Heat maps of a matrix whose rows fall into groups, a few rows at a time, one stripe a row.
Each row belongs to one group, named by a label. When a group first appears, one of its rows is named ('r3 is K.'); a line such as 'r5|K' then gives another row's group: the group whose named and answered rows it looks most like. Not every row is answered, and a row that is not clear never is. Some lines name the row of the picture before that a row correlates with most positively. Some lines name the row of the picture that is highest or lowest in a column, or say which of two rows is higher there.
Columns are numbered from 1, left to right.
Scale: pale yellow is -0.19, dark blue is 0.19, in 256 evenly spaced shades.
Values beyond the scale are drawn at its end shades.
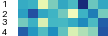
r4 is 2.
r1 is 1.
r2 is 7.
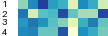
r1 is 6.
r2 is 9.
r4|7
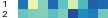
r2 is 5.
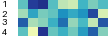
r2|5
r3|9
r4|6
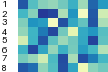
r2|6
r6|7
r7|1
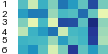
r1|5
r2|7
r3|5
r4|6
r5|5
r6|5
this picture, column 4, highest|4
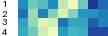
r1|2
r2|2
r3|1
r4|1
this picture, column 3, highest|2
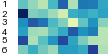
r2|2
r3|7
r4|5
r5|9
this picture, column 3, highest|3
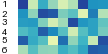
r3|5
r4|6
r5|9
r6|1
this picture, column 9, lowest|2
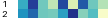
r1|7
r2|5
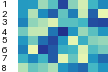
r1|9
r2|6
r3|1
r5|6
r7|2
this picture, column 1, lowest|8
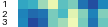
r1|1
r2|7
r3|7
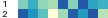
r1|1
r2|5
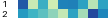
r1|9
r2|2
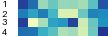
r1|2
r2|2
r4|2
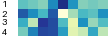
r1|9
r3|6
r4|6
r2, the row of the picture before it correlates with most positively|2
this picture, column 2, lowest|3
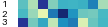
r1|6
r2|9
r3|9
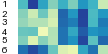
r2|1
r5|1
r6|7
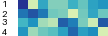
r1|2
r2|7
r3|9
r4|5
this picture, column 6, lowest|2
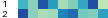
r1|6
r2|9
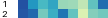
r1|2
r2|9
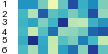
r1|5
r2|6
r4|2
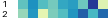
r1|5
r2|1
